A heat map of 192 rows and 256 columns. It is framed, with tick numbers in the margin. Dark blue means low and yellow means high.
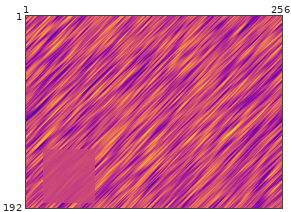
The values follow a bell shape. The bottom left is the calmest part. An odd patch, calmer than its surroundings, sits in the bottom left. Streaks slant up to the right.
